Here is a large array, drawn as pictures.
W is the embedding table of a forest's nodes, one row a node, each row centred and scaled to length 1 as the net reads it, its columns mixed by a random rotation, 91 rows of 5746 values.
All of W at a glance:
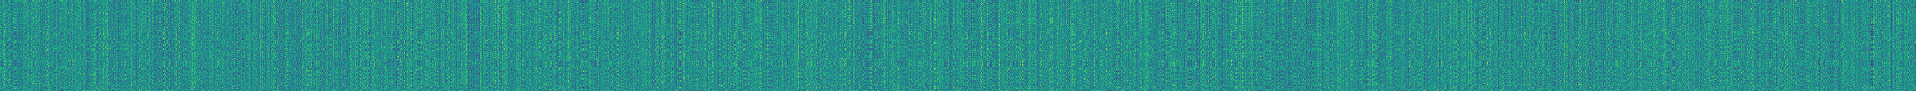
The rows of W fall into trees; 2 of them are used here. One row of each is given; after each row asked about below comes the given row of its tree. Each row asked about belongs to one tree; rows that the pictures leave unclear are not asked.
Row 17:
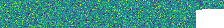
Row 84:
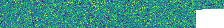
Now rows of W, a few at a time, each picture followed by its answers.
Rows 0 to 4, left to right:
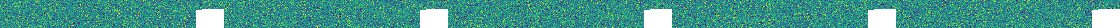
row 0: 17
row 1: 17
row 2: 17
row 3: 84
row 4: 17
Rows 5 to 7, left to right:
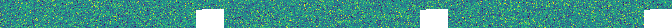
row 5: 84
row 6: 17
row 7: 84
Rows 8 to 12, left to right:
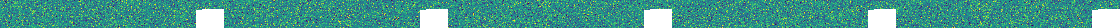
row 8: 17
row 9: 17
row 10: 84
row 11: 17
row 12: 17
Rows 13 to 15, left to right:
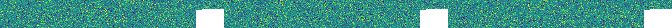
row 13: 17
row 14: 84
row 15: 17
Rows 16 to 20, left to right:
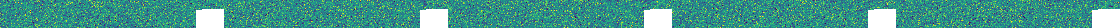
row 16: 84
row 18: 17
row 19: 17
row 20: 17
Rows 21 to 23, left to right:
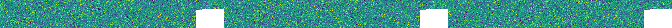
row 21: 17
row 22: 17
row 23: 17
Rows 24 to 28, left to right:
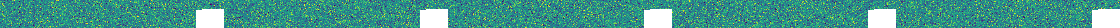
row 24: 84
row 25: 17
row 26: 84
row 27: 17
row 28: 17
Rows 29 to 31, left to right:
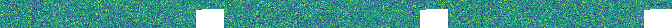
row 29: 84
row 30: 17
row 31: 84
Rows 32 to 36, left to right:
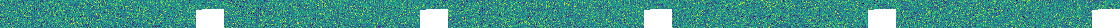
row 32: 84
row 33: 84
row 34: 84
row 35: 84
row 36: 17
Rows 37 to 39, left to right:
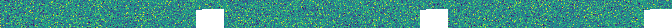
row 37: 84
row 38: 84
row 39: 84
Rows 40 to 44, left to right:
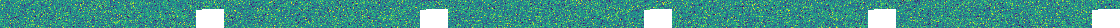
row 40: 17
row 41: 17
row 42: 17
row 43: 17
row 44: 84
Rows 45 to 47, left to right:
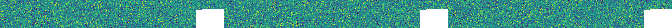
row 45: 84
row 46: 17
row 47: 17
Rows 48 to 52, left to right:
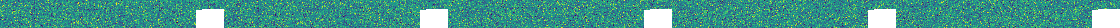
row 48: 84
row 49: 84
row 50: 84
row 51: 17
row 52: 17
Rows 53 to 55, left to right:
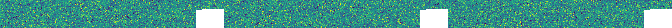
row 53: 17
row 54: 84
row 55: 17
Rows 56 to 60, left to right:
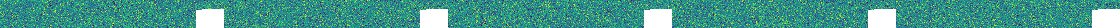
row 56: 17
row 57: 17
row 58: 84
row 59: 17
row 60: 84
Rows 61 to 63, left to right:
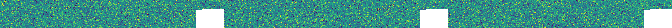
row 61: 84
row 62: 84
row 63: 84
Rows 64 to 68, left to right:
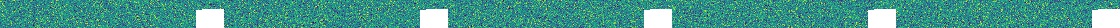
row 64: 84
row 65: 84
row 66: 84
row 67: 17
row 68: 17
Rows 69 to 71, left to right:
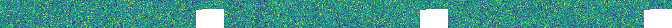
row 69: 17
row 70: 84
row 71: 84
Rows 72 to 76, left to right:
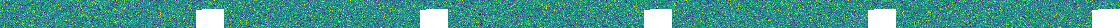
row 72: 17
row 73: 17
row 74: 84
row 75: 84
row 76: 17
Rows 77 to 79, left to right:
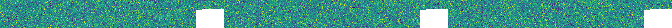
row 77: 17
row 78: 84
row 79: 84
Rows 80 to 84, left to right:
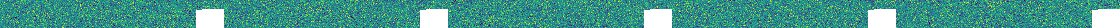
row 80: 17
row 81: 17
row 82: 84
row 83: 17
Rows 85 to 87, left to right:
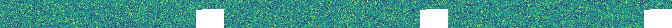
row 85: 84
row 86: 17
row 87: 17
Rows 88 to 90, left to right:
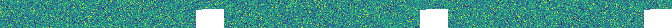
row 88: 17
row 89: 84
